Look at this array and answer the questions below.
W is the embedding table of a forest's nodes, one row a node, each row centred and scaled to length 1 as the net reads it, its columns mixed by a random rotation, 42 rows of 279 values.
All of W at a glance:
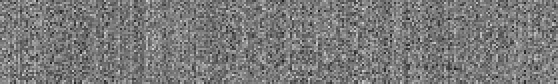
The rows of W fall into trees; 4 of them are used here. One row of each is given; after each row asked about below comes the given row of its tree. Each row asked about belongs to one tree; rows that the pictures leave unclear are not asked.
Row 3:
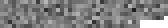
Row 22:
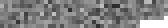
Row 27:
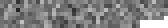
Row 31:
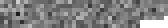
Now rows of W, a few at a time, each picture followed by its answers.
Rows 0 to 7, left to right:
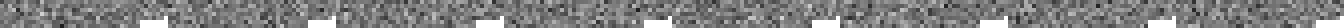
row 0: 27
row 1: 31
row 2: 27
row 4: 31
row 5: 22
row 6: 31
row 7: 27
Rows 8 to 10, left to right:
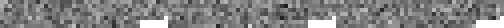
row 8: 27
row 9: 22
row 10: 3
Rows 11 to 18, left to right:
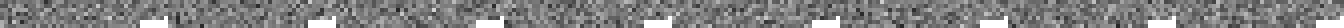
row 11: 31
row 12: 31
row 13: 3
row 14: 27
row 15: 3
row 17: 27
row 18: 27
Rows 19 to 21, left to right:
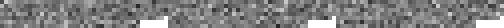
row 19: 22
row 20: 3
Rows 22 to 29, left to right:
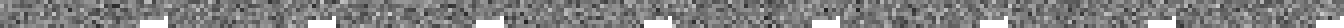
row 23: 27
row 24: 22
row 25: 31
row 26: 31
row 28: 27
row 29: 27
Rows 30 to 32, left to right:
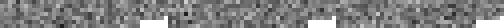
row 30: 27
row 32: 22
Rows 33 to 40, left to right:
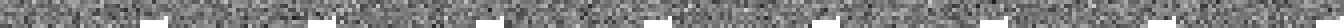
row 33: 22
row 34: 22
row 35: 31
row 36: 27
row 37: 31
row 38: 22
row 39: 3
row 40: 31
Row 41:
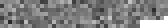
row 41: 31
